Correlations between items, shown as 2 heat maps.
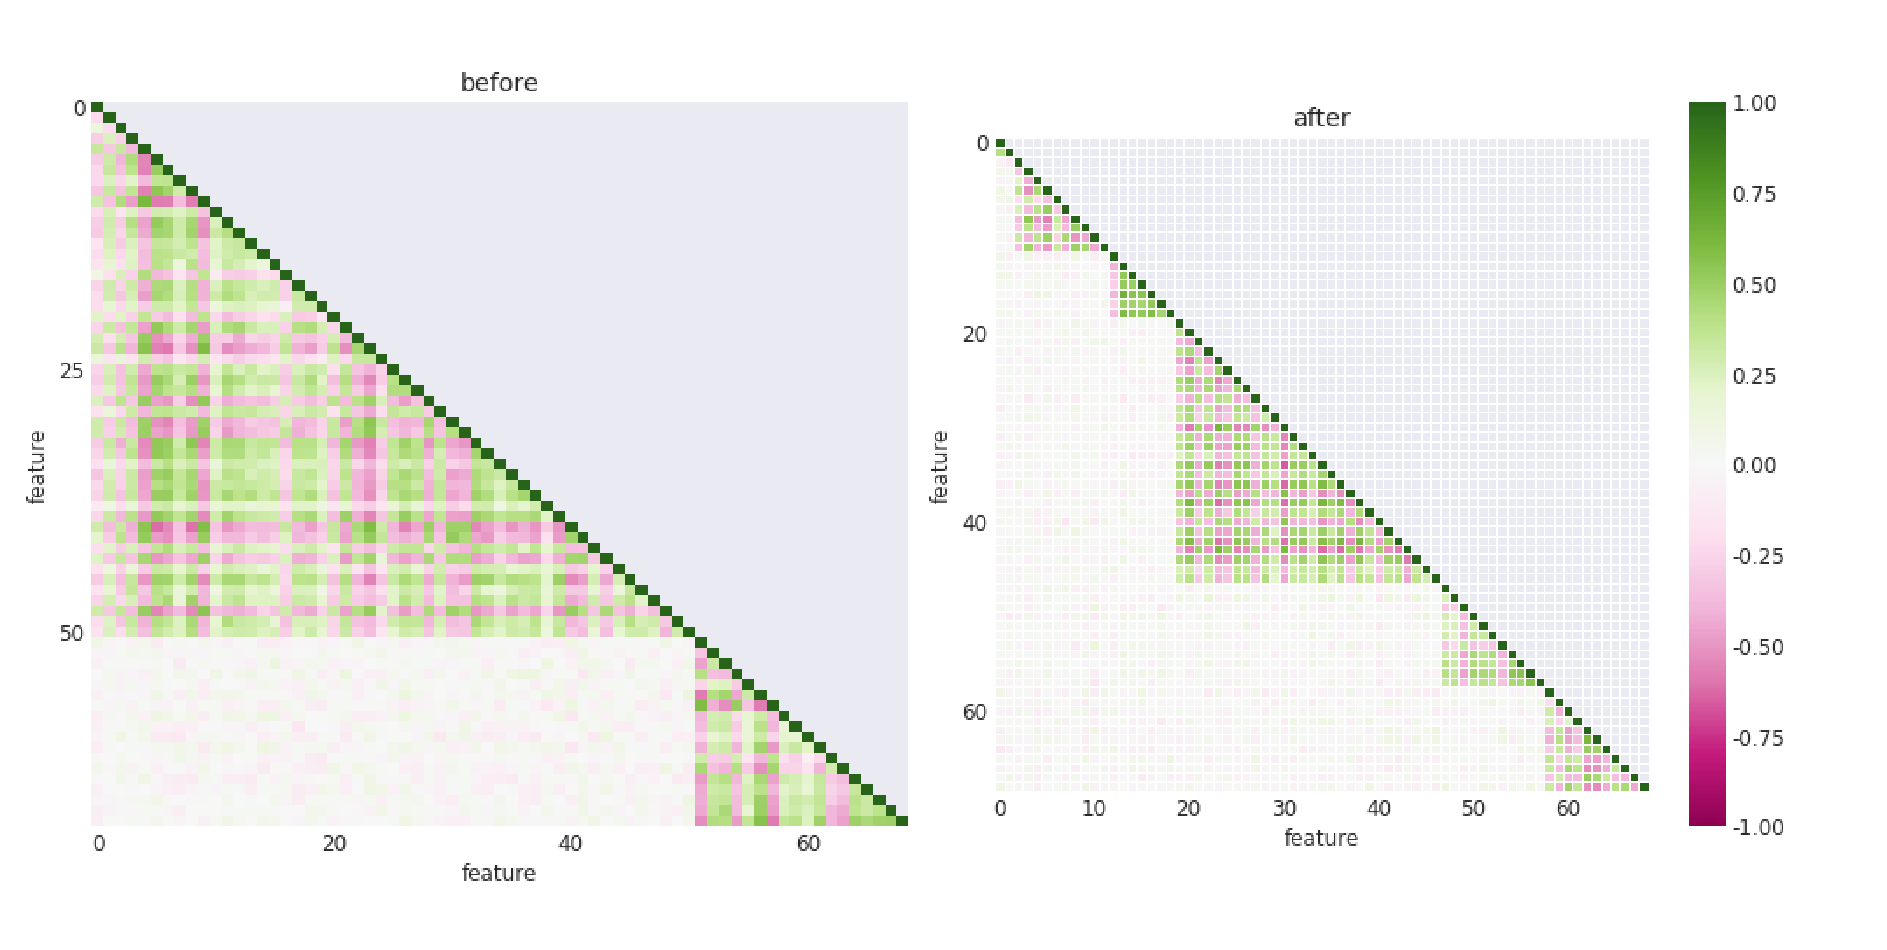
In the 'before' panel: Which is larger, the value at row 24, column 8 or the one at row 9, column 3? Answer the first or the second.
the first
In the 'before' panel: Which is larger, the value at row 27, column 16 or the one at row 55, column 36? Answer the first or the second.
the second
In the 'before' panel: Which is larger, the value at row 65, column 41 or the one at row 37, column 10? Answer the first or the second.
the second
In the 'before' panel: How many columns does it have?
69
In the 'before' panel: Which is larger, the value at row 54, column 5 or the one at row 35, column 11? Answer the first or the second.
the second
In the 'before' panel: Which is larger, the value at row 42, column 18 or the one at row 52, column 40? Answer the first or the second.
the first
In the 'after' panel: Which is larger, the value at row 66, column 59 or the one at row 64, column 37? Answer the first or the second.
the second
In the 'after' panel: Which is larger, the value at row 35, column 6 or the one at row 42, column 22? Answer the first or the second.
the second
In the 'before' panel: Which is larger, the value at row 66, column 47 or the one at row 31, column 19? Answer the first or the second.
the first
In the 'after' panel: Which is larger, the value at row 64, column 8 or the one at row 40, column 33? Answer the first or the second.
the first
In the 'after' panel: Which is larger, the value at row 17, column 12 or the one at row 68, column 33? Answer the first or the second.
the second
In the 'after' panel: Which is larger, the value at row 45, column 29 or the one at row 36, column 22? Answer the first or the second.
the second
